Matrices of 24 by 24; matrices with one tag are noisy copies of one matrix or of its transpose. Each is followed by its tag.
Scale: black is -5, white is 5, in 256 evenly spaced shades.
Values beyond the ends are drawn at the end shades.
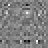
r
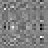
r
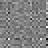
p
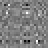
r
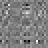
r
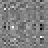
r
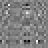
r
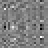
r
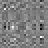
r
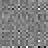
p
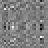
r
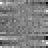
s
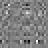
r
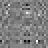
r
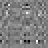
r
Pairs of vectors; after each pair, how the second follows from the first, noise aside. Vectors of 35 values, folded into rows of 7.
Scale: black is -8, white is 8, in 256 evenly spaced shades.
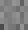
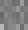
negated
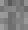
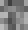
scaled up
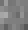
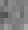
negated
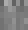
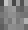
scaled up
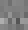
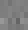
shrunk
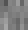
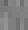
shrunk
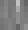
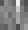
scaled up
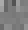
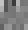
scaled up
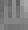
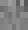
sign-scrambled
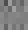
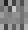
scaled up
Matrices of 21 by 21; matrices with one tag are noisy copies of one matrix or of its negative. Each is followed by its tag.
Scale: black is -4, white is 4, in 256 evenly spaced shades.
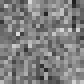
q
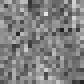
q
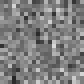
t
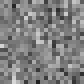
t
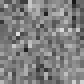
q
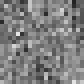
q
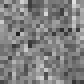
q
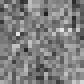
q
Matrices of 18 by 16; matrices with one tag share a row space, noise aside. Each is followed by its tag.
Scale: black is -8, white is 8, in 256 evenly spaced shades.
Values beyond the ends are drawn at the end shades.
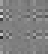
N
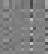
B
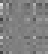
N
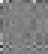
N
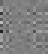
N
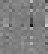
B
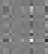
B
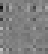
N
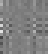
N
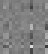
B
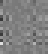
N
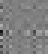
N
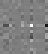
B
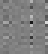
B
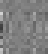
N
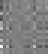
N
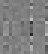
B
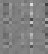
B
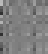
N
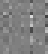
B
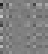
N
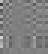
N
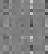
B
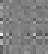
N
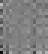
N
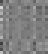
N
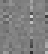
B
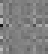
N
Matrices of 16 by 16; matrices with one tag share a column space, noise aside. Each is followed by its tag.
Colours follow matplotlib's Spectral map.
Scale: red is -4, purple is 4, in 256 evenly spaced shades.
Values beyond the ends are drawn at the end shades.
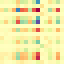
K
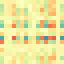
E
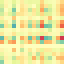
E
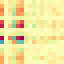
E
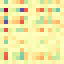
K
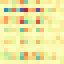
K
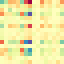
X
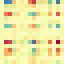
X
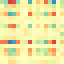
X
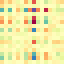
K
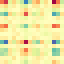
X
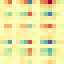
X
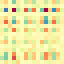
K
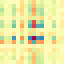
E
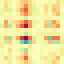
E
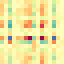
E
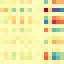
K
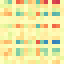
X
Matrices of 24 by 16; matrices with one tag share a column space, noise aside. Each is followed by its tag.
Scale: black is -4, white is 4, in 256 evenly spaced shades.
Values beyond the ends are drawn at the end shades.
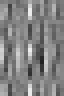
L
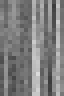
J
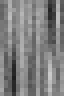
J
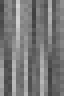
J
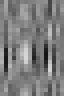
L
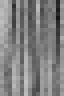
J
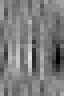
L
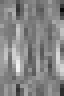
L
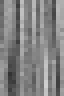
J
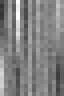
J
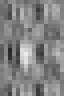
L
